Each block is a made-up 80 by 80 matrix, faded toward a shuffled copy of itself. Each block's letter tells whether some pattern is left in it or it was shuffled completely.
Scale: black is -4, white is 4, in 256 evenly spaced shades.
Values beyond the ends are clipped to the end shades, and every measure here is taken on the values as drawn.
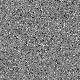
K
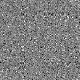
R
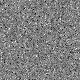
K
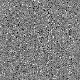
R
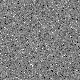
K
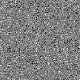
R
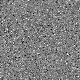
K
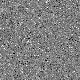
K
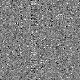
R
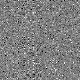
R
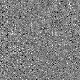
R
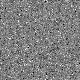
K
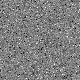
K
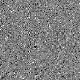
R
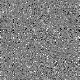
R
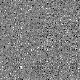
R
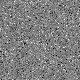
K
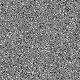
K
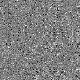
R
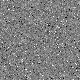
K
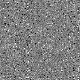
R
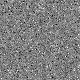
K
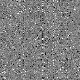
R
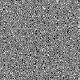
R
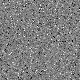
K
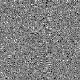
R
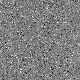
K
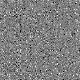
R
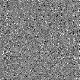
R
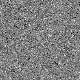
K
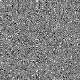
R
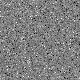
K
